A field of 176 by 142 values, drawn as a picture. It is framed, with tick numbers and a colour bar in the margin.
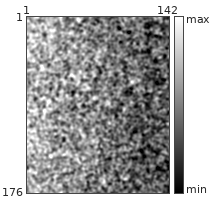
The histogram is bell-shaped. The ninth with the highest average is the top left. There are no lone odd cells. No row or column stands out. There is an overall slope up to the left. The texture is blotchy.
